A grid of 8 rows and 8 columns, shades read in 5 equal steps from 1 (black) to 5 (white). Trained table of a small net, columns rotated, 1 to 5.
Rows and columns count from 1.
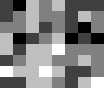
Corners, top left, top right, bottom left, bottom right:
2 2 2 5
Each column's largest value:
5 4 4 5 5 3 4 5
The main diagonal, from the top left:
2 3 4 3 5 3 2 5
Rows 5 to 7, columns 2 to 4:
2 4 4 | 3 4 4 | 4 4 5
